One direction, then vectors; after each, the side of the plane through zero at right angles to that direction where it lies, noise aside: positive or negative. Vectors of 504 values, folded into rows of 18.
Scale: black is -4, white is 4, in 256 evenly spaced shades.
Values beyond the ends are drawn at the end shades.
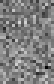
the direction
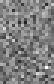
negative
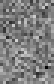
positive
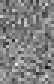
positive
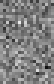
positive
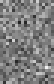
negative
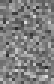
positive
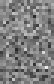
negative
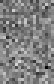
positive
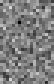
negative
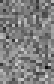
positive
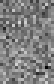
positive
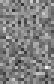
negative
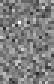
positive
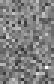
negative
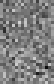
positive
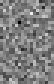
negative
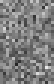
negative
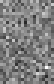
negative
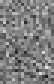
negative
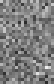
negative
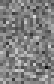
positive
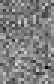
positive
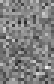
negative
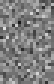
negative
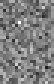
positive
